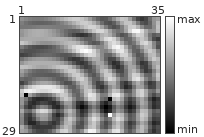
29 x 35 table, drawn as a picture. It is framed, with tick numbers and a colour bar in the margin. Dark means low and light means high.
Neither half mirrors the other. The top left is the smoothest part. Three lone cells stand out: one far higher and two far lower than their neighbours. Concentric rings centre on the bottom left. No row or column stands out.
